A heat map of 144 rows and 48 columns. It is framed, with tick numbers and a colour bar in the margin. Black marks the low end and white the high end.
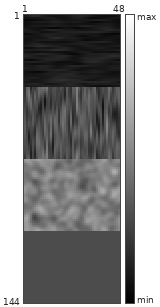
It is made of 4 by 1 panels. Panel 1,1: very low, streaked across, faint in contrast. Panel 2,1: low, streaked downward. Panel 3,1: middling, blotchy. Panel 4,1: low, flat.
